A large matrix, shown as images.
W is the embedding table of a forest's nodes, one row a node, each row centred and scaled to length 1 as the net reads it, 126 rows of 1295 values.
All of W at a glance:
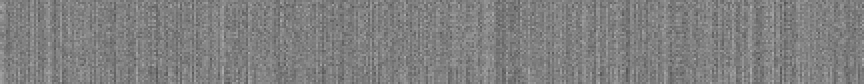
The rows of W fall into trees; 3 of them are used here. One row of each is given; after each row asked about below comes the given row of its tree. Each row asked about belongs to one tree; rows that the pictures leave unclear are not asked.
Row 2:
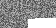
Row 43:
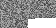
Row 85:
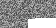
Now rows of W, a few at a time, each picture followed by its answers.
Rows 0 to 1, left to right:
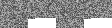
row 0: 43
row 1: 85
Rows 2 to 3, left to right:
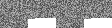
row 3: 85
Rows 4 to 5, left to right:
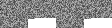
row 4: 85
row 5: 85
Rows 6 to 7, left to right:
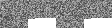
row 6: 2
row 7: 85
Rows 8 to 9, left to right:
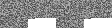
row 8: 2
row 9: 2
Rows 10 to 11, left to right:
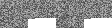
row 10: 2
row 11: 2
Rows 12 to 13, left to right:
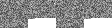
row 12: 85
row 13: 85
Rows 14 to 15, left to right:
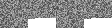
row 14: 2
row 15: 43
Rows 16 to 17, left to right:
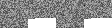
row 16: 2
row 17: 85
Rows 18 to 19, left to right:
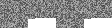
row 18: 85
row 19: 43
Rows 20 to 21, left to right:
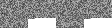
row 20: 85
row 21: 85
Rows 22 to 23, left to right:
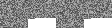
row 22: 85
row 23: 85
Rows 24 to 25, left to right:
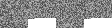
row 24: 2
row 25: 85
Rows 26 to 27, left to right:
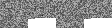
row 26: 2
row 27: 85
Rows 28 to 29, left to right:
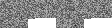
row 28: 2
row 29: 43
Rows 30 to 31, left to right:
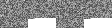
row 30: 85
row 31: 85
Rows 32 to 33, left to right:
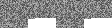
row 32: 85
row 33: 43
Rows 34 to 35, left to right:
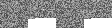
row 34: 85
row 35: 2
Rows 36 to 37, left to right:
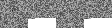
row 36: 43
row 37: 85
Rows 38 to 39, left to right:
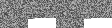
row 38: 85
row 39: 85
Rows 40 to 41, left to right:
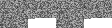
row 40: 2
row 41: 2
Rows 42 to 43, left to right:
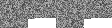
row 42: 85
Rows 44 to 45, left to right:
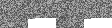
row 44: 85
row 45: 2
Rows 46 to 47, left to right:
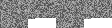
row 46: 43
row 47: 85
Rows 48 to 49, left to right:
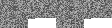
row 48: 43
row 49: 43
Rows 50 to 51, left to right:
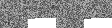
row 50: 2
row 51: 43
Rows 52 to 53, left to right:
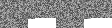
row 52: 43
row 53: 85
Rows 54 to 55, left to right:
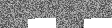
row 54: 2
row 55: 43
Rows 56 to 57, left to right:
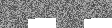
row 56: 43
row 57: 43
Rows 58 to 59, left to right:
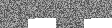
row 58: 85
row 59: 2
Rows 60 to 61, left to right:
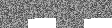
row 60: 85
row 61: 43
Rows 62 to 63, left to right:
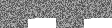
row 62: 85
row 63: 85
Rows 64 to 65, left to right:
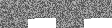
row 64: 2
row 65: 85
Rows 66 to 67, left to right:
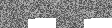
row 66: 43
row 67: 2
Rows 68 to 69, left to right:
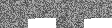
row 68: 85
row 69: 2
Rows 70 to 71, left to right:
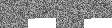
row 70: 85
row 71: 43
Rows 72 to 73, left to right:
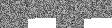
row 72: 85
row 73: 43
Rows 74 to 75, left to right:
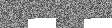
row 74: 85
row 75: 2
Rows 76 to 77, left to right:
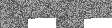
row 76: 43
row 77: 2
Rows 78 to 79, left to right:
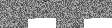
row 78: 85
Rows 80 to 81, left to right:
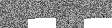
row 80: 2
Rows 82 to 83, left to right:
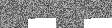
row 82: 43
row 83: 2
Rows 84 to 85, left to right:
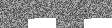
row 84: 85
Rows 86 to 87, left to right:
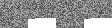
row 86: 2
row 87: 85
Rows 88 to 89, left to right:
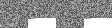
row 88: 85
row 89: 85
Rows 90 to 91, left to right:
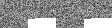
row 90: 2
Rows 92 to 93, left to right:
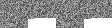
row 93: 85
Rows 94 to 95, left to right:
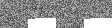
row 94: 2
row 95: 85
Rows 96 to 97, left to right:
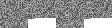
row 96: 85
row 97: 85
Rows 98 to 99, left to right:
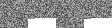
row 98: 85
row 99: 2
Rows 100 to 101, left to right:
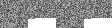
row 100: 85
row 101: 2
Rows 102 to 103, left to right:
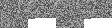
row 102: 43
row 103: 2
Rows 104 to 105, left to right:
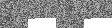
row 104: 2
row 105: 43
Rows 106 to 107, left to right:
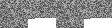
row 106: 2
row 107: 2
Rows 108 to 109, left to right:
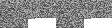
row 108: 2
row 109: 2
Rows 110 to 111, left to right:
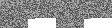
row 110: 2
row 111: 85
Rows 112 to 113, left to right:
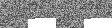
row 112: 2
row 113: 2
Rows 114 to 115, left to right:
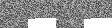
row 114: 2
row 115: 2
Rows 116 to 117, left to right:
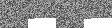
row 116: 85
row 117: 2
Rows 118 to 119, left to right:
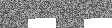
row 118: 2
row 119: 85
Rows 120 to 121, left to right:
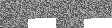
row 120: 2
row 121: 2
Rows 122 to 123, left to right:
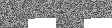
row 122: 85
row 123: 2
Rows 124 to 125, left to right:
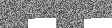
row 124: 85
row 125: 2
